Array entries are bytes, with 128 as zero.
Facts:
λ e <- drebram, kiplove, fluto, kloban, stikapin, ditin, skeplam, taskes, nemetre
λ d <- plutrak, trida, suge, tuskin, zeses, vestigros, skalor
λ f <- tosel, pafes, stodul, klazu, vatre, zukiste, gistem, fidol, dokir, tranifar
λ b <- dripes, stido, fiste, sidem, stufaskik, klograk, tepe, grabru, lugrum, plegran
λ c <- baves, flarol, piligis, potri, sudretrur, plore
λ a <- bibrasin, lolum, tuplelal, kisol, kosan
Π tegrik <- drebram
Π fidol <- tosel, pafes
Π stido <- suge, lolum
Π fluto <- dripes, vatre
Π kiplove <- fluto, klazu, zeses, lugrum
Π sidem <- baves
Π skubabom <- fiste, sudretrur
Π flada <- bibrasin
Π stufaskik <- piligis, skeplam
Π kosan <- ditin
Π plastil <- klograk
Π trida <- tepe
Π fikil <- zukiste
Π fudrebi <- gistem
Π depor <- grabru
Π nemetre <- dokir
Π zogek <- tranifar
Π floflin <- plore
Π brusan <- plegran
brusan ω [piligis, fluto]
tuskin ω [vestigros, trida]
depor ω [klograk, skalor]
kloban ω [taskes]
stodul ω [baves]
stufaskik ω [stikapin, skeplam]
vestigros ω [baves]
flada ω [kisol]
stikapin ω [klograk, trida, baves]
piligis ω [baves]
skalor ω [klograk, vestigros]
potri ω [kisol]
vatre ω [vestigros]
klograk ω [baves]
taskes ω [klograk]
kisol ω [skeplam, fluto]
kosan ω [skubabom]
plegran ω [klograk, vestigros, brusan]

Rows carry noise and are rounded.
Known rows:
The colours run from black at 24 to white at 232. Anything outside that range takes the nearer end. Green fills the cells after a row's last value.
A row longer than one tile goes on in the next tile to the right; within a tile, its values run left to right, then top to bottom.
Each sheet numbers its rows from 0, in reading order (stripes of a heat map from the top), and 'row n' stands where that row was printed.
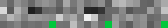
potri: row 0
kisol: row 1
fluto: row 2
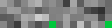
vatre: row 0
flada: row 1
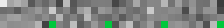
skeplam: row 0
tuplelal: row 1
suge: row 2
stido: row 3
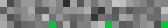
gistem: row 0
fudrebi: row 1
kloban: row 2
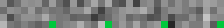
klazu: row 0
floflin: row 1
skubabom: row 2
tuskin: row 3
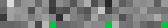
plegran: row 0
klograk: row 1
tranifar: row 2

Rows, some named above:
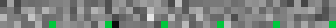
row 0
bibrasin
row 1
fiste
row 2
vestigros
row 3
tuplelal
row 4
dokir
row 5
skubabom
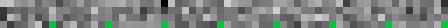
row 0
taskes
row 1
plutrak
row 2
stufaskik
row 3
stodul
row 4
ditin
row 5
vatre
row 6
gistem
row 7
sidem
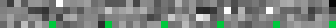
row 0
flada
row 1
stikapin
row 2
tegrik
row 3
kisol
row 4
baves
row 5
stufaskik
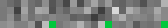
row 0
grabru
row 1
floflin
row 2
sudretrur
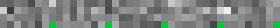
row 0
plore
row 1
fiste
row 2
fidol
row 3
drebram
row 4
flarol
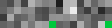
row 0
depor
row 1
brusan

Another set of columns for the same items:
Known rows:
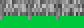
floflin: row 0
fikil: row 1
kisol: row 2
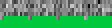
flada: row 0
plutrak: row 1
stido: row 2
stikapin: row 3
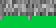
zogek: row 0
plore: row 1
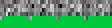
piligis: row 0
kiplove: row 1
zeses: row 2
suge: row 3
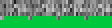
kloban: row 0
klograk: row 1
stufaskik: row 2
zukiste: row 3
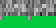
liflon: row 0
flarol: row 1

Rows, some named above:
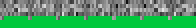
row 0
stodul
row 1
skubabom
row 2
potri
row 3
plutrak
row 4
stikapin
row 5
vatre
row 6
baves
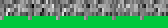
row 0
piligis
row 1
fluto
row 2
piligis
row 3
tuskin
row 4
skubabom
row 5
tuskin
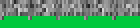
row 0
plegran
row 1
vestigros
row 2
kosan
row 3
skalor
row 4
fiste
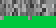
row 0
nemetre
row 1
trida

